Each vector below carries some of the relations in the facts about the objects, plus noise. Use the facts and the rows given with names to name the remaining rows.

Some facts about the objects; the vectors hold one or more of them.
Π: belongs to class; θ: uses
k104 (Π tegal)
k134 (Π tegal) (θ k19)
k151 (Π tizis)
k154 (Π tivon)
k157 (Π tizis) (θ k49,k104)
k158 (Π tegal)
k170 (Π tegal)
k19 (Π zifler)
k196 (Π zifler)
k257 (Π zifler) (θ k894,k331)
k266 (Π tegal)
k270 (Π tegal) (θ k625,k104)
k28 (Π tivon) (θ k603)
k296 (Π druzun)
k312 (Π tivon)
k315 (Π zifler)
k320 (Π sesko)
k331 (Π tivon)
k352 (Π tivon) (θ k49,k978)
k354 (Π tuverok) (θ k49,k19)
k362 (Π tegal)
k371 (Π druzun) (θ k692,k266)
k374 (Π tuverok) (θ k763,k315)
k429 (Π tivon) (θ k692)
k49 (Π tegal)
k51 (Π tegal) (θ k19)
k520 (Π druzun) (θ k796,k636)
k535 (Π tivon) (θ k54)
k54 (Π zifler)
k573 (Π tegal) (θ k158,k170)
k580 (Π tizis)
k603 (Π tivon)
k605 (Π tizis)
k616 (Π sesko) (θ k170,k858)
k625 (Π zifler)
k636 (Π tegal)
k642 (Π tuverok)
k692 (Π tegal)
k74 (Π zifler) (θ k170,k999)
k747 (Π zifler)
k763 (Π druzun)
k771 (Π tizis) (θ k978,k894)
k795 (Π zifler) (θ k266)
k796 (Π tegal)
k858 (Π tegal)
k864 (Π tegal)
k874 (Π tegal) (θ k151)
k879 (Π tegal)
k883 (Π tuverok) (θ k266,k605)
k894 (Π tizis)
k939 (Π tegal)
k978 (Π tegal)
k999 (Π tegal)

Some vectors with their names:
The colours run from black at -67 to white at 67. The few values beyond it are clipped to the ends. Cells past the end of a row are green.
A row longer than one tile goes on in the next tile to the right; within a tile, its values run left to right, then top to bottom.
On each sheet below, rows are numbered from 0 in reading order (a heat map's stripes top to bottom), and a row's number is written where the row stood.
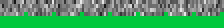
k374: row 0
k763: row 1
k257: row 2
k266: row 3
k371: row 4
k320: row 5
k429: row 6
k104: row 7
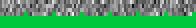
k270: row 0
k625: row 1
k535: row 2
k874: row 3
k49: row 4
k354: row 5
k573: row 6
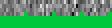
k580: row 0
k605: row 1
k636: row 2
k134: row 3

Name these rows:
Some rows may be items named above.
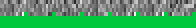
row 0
k771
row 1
k894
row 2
k520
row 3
k151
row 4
k771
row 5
k771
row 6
k315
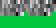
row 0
k573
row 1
k170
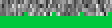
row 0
k605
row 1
k352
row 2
k616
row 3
k883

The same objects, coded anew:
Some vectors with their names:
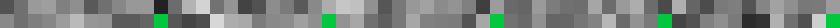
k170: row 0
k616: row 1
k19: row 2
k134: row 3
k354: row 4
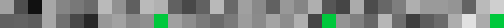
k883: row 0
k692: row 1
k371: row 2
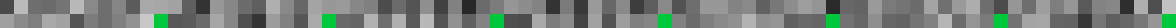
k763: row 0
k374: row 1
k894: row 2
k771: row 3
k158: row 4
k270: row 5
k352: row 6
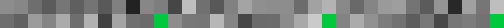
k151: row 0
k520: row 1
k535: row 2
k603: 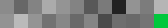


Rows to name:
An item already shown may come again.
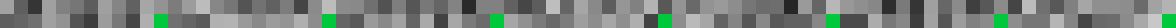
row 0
k642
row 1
k320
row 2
k580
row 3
k266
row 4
k331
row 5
k157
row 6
k520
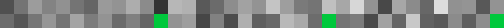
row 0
k573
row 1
k795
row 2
k74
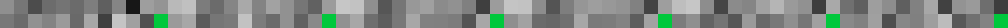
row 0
k605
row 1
k315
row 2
k19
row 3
k625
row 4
k257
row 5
k49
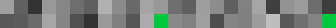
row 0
k374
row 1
k49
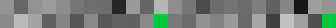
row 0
k331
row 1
k605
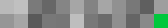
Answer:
k54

